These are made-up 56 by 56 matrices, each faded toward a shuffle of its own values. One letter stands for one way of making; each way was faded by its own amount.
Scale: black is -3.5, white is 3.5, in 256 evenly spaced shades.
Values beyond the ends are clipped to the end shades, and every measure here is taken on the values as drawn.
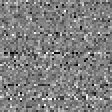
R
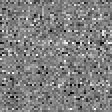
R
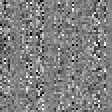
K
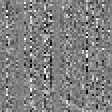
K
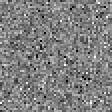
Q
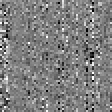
K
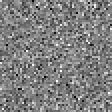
Q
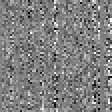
K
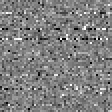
R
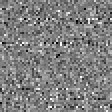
R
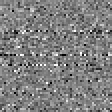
R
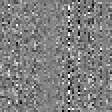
K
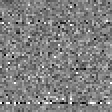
R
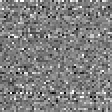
R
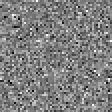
Q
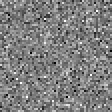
Q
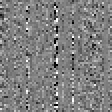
K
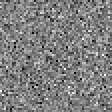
Q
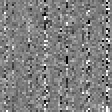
K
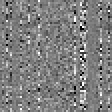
K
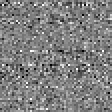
R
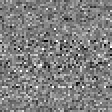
R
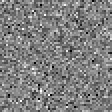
Q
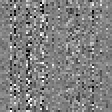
K
